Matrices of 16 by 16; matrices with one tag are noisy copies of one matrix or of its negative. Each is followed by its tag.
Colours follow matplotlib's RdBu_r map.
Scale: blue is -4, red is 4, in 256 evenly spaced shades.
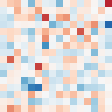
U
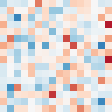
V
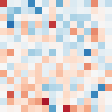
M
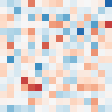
U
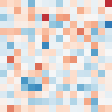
U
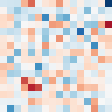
U
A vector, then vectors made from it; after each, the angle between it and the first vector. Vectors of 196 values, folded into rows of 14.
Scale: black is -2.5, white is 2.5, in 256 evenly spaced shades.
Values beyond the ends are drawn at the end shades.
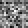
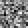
nearly opposite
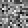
partly aligned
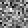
orthogonal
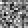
nearly opposite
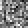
partly opposed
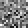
orthogonal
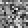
nearly opposite
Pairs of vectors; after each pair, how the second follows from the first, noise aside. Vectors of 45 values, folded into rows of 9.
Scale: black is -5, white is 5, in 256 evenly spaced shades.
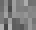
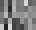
scaled up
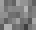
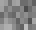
sign-scrambled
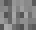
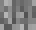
negated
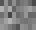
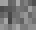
sign-scrambled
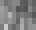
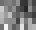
scaled up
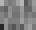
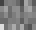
negated
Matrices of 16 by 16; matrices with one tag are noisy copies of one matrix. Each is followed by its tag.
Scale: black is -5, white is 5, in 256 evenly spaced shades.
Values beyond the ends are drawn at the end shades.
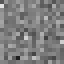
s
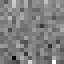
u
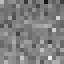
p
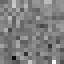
u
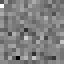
s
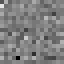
s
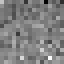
p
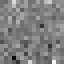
u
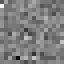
s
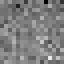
p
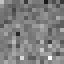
p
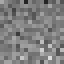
p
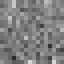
u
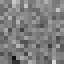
u
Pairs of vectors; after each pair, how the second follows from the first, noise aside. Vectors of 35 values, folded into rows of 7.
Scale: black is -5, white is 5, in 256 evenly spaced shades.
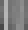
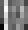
scaled up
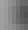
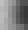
scaled up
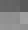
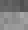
copied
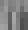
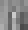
copied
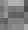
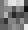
scaled up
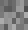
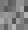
copied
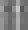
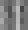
copied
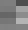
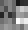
scaled up
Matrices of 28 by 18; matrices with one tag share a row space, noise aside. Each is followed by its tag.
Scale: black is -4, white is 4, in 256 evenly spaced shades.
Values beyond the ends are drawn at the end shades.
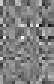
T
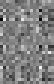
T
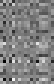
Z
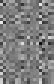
T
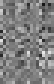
T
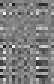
Z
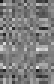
Z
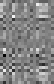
Z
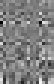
T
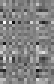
Z
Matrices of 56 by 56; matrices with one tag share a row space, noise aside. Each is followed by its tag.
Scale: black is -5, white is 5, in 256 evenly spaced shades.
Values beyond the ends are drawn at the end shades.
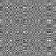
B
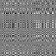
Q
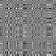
B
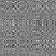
Q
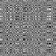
B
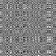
B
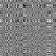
B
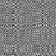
Q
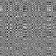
B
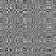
B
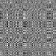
B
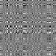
B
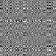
B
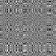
B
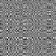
B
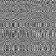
Q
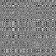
Q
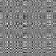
B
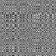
Q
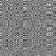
B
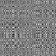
Q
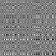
Q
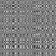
Q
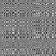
Q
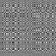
Q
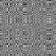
B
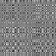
Q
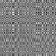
Q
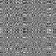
B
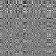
B
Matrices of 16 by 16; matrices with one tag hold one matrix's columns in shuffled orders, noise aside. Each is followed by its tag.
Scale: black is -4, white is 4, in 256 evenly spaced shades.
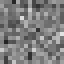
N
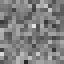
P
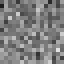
N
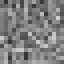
N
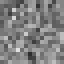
N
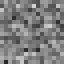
P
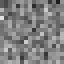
N
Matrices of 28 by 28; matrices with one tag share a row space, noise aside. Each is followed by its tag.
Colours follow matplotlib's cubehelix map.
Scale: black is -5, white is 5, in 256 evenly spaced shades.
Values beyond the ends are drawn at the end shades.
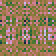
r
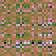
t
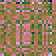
t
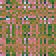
r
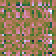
t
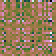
t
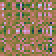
t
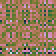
r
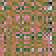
t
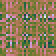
r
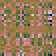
t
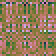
r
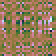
t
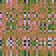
r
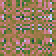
t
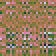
r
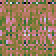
r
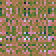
r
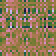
r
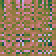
t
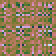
t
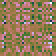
t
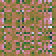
t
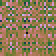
r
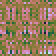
r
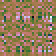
t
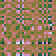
t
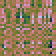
t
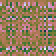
r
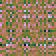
r
